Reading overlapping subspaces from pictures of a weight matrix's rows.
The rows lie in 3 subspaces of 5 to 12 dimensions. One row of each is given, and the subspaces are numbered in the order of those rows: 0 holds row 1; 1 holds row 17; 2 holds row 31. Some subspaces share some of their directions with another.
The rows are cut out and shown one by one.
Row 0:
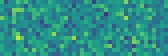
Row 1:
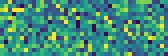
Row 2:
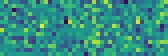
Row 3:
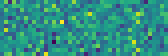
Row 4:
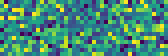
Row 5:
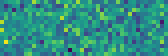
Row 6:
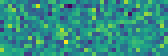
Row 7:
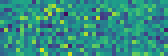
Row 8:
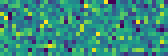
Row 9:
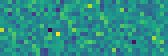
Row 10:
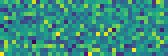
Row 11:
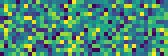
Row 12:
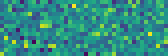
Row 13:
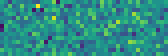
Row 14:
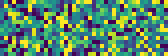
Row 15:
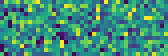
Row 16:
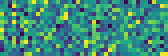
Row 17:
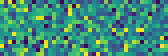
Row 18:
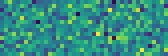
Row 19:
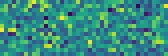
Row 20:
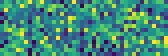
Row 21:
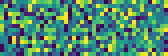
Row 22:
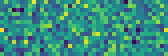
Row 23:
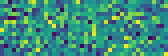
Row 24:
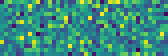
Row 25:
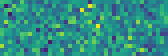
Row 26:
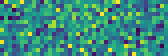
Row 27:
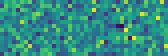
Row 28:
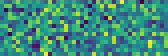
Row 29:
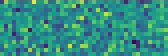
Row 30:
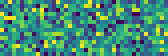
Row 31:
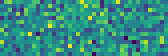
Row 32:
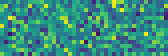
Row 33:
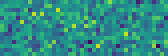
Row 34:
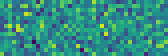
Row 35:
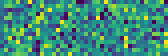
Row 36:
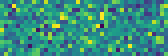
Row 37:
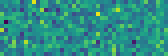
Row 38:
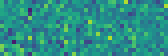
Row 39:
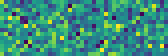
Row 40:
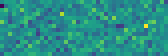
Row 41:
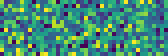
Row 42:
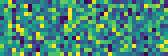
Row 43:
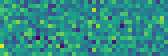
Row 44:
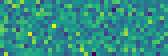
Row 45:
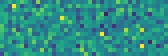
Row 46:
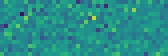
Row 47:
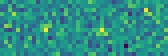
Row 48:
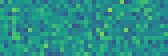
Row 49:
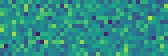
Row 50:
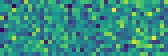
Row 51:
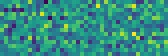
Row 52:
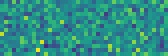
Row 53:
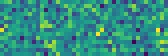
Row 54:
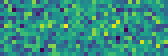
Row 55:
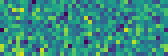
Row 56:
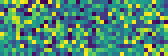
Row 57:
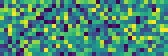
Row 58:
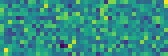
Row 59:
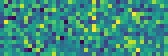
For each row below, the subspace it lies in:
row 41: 1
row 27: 0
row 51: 0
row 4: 2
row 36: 0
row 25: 0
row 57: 0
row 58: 0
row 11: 1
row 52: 1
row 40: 0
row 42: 1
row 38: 0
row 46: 0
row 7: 0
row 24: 2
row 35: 0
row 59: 0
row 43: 0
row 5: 0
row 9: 0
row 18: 0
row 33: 0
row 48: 1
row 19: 0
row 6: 0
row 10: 1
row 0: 1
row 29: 1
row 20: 0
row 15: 0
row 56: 0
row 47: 0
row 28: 0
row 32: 0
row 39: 0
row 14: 1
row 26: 2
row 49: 1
